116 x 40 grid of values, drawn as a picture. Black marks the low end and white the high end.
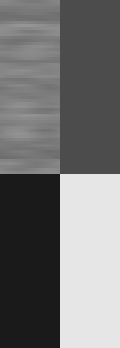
It is made of 2 by 2 panels. Panel 1,1: middling, streaked across, faint in contrast. Panel 1,2: low, flat. Panel 2,1: very low, flat. Panel 2,2: very high, flat.
